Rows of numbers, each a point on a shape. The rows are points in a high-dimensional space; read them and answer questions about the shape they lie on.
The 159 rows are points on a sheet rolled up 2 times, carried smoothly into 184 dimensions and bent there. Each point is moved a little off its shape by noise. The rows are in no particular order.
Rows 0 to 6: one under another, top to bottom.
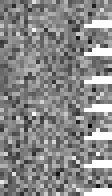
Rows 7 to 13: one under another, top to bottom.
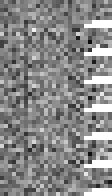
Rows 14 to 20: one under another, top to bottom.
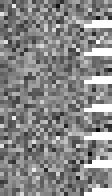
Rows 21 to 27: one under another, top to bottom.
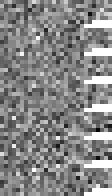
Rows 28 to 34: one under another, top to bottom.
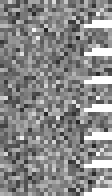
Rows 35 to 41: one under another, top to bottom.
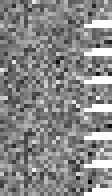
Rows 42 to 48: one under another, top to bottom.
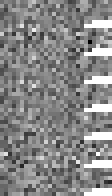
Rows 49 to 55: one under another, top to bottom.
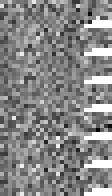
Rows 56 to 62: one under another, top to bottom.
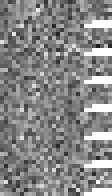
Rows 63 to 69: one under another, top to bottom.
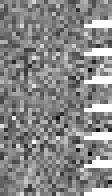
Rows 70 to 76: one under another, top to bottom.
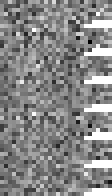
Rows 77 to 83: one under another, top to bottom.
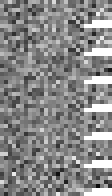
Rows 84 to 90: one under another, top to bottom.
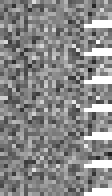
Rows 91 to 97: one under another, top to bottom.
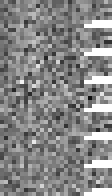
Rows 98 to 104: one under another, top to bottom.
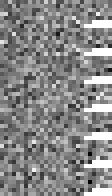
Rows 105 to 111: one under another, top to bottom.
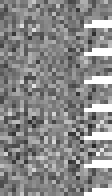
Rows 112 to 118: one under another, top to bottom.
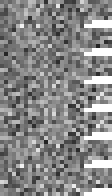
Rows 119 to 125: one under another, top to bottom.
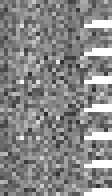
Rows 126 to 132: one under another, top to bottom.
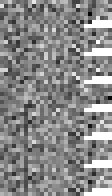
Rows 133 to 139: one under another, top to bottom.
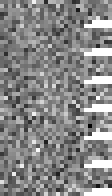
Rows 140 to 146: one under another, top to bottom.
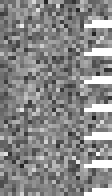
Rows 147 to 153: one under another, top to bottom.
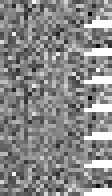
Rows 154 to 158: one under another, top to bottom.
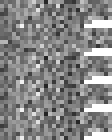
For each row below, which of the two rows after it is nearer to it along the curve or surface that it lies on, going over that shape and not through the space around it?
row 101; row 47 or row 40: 40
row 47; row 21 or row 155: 21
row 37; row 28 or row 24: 28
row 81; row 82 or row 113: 113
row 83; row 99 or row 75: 99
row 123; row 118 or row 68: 68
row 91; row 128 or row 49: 49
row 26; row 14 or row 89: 14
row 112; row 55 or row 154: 154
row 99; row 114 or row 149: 149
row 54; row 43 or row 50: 50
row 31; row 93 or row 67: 67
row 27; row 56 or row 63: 56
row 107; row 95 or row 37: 95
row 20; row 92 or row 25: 92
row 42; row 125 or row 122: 122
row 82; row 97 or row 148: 148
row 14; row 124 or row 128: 128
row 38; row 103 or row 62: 62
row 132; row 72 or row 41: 41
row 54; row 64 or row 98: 64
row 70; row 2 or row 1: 1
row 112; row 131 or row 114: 114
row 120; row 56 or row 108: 108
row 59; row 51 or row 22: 51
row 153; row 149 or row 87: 87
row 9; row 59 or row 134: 59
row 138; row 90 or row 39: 39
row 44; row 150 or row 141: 141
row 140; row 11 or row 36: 36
